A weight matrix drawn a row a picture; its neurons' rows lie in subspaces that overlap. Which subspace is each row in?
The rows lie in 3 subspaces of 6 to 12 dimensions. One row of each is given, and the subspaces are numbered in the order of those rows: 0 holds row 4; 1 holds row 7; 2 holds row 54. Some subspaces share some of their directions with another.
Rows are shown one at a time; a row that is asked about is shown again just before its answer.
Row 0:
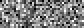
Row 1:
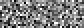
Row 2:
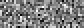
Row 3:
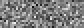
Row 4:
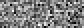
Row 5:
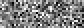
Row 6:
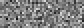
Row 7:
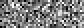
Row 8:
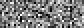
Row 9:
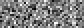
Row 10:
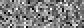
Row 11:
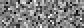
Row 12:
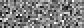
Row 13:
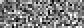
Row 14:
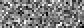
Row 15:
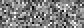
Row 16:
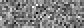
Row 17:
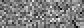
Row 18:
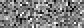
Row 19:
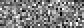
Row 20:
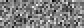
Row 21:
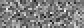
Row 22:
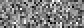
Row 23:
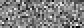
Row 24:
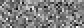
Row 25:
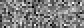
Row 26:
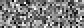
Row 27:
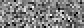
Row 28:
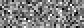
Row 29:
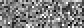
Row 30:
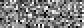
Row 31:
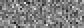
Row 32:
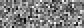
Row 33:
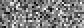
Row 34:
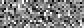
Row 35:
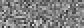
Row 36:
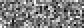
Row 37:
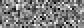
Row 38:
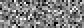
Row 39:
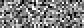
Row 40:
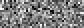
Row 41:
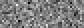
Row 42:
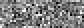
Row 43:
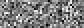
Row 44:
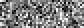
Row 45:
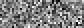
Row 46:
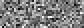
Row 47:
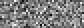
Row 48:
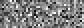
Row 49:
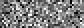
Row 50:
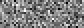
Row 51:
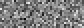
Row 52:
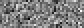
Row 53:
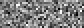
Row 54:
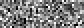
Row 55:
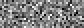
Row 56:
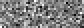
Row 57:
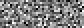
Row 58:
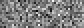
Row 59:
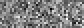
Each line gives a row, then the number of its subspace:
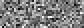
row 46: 0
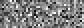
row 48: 0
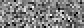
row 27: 0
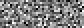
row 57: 0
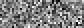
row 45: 1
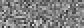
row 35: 1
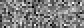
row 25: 1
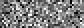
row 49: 0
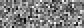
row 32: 2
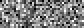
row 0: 0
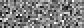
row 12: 1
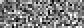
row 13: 0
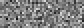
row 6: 0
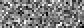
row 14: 0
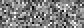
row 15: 2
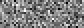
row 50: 0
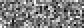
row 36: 0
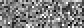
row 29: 0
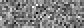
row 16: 2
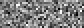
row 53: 0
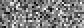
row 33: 2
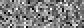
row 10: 2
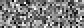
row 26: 1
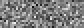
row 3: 1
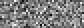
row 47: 0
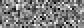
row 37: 0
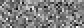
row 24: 2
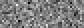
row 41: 0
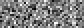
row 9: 1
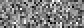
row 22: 1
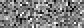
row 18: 1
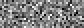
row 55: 2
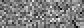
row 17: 0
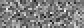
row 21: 0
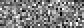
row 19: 2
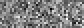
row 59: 2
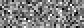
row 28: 2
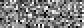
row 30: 0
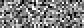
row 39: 0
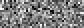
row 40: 0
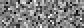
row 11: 0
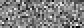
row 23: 2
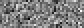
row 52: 0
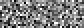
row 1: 1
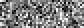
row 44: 2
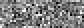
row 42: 0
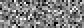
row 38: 1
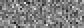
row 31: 1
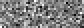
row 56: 0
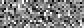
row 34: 0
